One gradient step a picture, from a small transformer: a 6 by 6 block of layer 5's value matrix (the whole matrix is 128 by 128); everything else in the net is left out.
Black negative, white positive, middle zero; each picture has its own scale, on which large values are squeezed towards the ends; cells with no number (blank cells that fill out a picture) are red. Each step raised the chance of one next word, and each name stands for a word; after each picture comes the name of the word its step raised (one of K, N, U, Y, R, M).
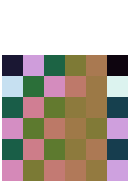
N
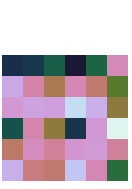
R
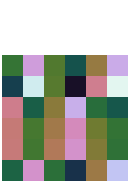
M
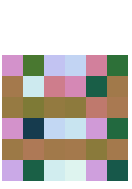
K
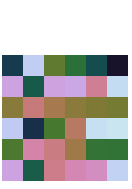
N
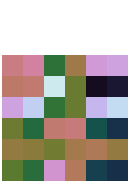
N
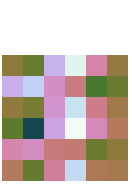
K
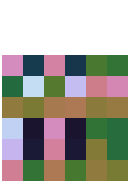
K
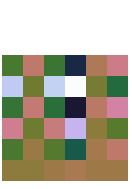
N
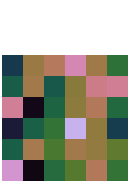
R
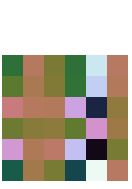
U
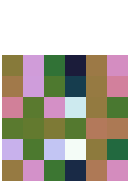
U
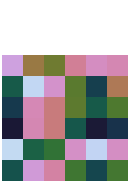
K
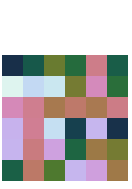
R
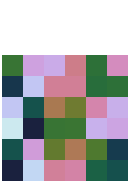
M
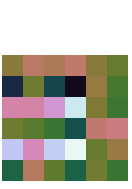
U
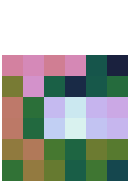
M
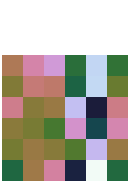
M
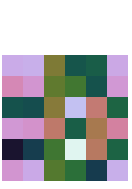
U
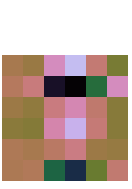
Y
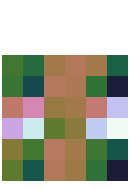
M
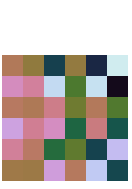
R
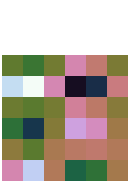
Y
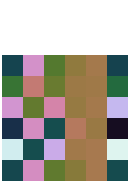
U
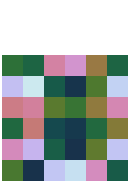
R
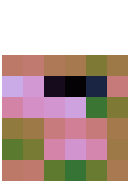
Y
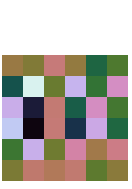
M
